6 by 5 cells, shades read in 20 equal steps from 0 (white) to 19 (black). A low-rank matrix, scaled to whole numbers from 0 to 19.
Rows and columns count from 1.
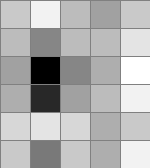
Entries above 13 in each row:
0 0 1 1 0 0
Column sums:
29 57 33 35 12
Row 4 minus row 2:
1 7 2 0 -1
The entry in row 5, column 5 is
4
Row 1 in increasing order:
1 4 4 5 7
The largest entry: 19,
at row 3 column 2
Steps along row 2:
up down same down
